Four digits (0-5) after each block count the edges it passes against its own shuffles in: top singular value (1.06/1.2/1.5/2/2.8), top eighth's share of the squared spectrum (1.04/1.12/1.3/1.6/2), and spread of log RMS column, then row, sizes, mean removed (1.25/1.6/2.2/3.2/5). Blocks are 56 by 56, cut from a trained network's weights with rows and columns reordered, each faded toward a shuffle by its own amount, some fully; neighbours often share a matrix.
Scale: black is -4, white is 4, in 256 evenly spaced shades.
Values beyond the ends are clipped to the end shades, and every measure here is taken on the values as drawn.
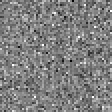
1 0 0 0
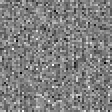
2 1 0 0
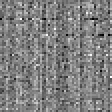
4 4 1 3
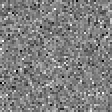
0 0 0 0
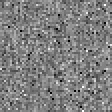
1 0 0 0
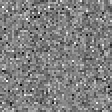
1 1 0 1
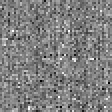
2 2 0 1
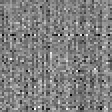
3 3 0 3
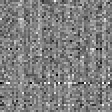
3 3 0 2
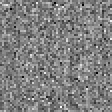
1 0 0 0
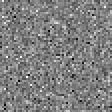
0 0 0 0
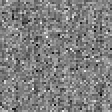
2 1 0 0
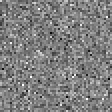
0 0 0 0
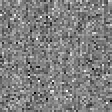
1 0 0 0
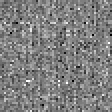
3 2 0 1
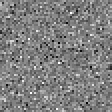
0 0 0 0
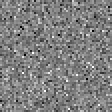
0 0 0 0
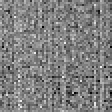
3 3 1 2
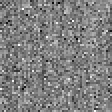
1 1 0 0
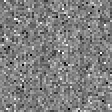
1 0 0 0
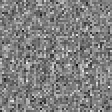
3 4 2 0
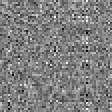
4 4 2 1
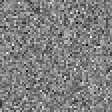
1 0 0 0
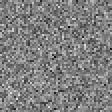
1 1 0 0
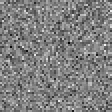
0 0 0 0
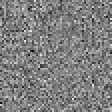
3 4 2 1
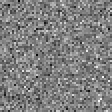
0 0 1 0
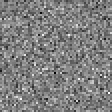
2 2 0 0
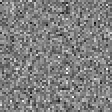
2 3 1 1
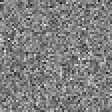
1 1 0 0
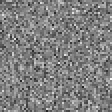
1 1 0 0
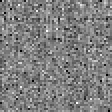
2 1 0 0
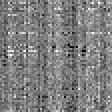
4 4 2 3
